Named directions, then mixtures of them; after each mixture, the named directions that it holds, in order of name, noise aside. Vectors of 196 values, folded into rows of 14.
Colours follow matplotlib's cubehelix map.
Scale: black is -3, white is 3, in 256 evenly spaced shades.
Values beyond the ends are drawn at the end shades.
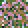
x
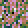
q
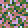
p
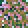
x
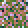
x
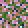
p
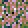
q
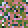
p, x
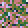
p, x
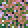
q, x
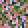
p, x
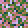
p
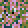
q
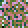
x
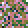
p, x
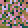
p, q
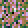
q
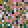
q, x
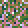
p, q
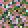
p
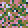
p, x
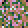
q, x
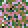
x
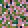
p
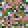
p, x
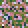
x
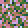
p
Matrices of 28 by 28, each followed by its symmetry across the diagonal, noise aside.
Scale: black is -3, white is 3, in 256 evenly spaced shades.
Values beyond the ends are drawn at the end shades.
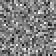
antisymmetric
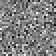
antisymmetric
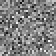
symmetric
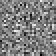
antisymmetric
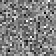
neither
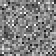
symmetric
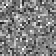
symmetric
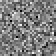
symmetric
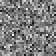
neither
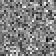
neither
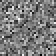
symmetric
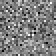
antisymmetric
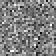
neither
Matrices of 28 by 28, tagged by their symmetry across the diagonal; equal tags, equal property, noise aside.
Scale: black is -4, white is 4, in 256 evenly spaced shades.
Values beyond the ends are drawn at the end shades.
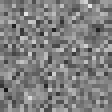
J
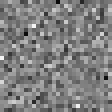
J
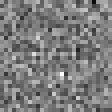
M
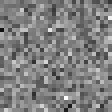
M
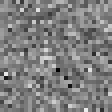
M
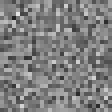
J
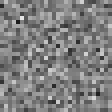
J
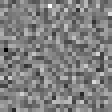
J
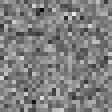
M
